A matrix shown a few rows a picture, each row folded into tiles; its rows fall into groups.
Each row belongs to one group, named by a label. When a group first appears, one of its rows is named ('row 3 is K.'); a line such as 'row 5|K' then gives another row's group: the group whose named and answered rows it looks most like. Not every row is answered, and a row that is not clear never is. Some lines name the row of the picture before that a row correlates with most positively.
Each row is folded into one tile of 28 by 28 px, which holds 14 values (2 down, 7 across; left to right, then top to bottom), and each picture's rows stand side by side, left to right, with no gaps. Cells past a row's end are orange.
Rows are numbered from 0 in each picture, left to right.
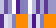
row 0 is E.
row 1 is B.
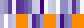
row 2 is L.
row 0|E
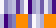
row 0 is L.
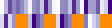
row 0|B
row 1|L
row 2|L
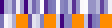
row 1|E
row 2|L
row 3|L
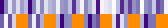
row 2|L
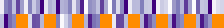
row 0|L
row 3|L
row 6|L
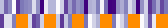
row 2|B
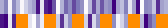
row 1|E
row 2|B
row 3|B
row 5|L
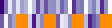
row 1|B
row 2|E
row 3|L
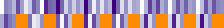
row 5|B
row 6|B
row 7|B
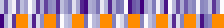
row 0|E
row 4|E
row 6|B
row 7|L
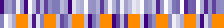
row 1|B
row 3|L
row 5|L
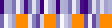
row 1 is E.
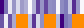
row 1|B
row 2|L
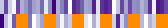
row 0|E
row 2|E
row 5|E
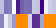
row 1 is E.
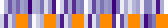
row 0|B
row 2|B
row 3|B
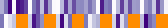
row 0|E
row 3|E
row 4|B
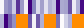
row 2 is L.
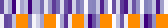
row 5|L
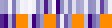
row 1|L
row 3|L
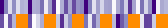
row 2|B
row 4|L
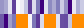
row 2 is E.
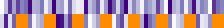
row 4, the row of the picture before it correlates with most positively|1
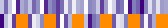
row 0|E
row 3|L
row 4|E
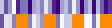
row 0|E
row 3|E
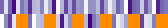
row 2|B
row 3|L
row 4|E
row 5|E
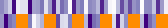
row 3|L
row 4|B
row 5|L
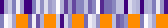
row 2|B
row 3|E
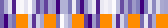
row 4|B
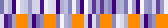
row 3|B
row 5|L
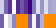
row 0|E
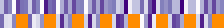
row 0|E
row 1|E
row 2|B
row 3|B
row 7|B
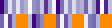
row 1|L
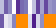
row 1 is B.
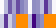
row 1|L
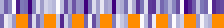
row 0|E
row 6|E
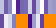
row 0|E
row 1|E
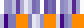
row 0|L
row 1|E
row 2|L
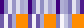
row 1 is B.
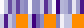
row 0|B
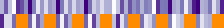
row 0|E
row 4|B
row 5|E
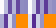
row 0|B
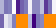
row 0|E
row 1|L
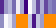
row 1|B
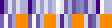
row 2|B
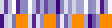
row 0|E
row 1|B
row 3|L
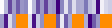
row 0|B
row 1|B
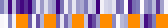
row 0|E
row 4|E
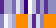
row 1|B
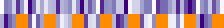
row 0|L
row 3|E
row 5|E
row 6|E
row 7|L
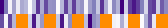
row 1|B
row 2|B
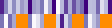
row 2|B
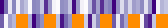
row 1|L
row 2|L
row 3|B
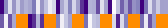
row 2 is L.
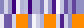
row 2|B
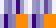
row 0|L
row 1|L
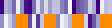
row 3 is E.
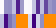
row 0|L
